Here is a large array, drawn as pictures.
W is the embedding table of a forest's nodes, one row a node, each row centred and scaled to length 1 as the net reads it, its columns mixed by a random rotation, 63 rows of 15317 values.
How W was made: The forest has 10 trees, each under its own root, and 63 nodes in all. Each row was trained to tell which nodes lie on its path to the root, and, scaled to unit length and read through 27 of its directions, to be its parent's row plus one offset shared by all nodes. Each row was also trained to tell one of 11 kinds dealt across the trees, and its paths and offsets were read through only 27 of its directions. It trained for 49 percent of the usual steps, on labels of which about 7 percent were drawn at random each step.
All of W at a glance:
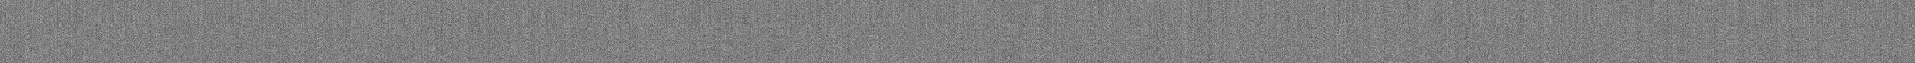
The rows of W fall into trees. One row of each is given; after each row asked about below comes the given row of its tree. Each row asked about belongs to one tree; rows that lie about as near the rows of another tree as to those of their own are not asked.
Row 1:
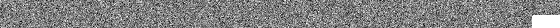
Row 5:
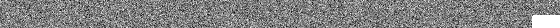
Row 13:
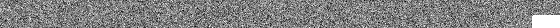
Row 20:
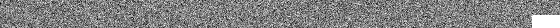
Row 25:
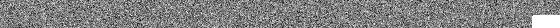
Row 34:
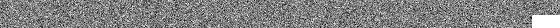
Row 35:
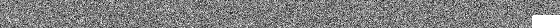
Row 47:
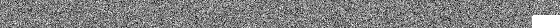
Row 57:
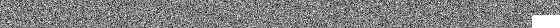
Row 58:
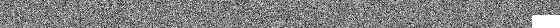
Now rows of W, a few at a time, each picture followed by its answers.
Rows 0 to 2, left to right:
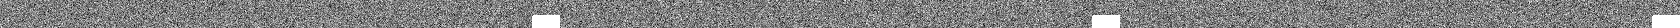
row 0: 5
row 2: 35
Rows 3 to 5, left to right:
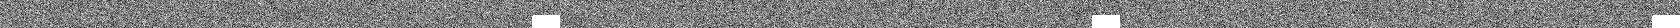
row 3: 58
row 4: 1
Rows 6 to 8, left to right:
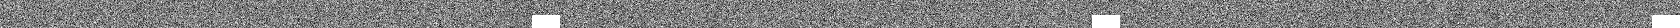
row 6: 5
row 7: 34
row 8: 13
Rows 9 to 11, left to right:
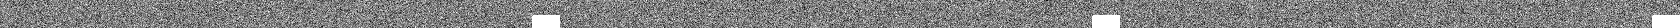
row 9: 57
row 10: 5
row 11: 34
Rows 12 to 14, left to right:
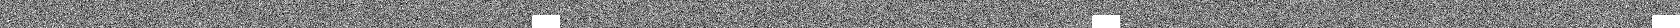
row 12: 5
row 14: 34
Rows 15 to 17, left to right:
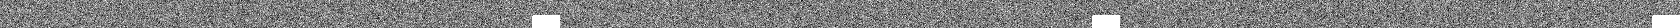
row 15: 58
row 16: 58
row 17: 13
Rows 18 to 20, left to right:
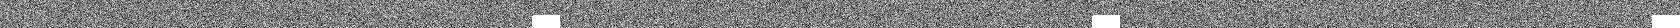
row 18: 58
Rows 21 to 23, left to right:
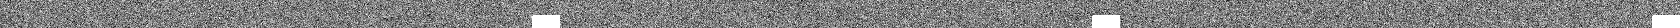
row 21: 20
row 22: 58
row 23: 13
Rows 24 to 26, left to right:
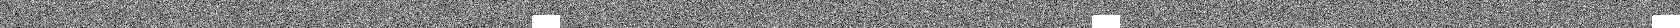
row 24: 25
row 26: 25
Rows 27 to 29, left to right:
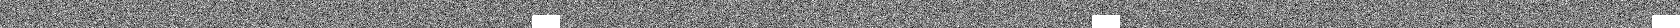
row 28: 34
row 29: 34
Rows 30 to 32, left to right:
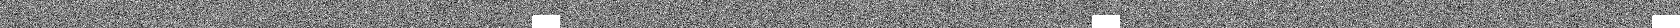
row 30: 25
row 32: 5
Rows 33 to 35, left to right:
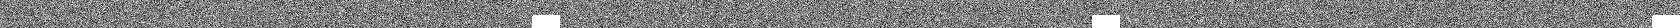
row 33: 25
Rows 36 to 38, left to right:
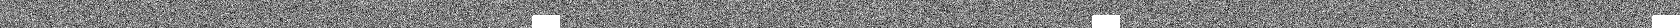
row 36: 35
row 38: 47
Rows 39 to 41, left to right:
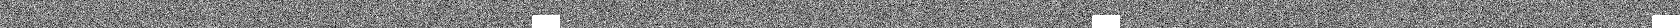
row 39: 25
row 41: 34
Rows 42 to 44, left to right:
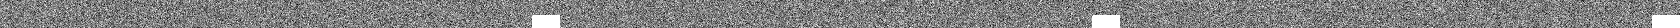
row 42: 57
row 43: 1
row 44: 13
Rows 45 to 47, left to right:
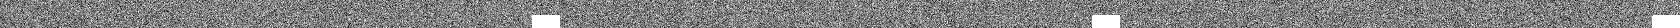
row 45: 20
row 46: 34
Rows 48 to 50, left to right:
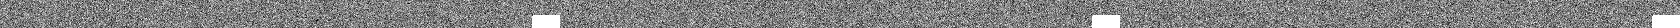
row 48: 47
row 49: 35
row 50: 35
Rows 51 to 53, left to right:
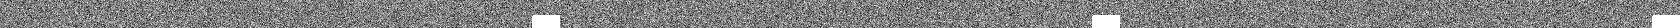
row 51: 5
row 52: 13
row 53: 35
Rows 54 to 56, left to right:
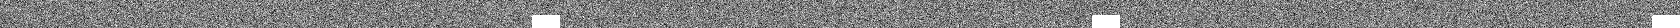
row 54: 20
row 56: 57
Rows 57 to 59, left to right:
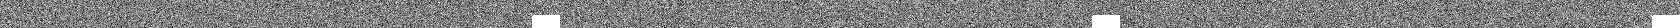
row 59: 20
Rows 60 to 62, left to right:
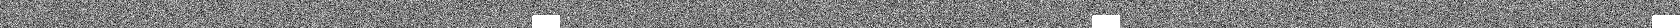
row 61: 1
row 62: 5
